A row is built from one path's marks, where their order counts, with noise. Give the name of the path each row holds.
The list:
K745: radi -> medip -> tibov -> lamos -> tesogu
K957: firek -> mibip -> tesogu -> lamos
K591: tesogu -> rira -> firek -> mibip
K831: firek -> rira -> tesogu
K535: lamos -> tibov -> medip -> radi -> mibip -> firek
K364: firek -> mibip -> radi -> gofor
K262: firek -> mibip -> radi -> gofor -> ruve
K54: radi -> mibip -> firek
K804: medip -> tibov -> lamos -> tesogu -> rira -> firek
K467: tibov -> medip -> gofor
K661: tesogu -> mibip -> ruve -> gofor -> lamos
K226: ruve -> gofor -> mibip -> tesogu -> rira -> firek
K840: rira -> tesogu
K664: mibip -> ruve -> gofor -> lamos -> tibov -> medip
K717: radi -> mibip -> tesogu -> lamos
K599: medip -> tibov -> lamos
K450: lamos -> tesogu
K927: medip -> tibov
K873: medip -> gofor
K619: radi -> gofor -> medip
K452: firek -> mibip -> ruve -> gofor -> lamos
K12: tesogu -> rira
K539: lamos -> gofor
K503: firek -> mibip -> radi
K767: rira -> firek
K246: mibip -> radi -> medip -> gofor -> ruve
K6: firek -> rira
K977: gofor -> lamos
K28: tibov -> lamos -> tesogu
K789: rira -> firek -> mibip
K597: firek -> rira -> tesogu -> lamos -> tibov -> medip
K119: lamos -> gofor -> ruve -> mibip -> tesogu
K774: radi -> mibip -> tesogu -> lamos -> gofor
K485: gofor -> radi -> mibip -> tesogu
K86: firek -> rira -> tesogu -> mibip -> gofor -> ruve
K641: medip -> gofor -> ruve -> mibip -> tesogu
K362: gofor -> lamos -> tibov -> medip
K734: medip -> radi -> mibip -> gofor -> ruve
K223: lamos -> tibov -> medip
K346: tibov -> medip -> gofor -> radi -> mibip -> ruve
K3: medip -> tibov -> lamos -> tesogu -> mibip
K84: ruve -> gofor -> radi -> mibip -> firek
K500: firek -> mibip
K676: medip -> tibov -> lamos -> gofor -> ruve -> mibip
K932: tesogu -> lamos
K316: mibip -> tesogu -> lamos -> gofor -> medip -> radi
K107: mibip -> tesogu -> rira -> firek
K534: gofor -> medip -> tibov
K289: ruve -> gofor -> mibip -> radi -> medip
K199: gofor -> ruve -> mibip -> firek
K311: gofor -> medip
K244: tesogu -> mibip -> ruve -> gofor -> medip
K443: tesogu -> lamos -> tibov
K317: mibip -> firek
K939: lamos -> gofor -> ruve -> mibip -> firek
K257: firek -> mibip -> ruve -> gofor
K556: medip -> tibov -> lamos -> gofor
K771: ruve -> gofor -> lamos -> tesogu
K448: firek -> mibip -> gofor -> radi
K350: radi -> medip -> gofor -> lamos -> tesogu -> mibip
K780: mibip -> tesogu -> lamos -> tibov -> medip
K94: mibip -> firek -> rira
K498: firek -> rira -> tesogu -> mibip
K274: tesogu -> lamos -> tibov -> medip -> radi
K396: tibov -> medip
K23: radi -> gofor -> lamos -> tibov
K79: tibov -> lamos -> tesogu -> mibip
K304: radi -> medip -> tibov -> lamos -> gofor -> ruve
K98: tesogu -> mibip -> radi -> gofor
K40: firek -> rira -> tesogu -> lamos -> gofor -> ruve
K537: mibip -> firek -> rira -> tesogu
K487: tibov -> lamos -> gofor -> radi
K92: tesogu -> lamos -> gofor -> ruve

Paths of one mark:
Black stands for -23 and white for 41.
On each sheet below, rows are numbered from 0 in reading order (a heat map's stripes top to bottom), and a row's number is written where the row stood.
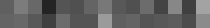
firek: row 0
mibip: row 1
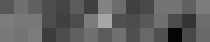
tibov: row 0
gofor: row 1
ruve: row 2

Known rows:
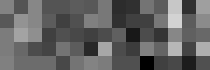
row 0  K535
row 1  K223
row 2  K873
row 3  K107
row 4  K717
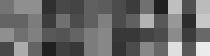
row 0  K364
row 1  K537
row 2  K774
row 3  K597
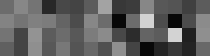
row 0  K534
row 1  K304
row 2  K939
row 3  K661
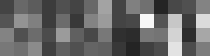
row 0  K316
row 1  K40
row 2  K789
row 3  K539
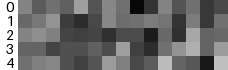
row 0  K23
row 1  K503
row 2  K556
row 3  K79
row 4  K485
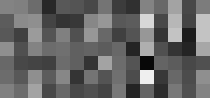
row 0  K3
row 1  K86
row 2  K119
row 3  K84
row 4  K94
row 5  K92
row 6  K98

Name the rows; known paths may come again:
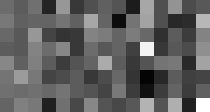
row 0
K443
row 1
K745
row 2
K448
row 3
K92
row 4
K199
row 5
K599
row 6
K932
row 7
K831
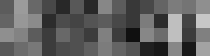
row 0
K467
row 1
K364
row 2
K804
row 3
K452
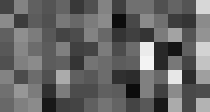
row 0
K664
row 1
K350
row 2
K223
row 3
K246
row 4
K262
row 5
K789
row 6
K927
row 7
K257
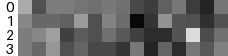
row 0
K54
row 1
K23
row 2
K539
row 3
K98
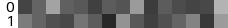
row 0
K244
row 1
K317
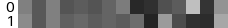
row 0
K535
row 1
K84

